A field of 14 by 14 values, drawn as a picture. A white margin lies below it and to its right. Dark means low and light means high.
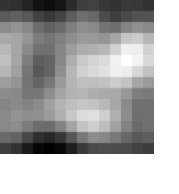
Lone odd cells: none. Average level on the scale: 50%. Ninth with the highest average: middle right.
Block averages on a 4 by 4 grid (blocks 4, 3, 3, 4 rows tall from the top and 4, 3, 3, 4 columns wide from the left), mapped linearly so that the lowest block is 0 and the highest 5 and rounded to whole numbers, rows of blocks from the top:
1 0 1 1
2 2 4 5
2 3 4 2
0 0 2 1
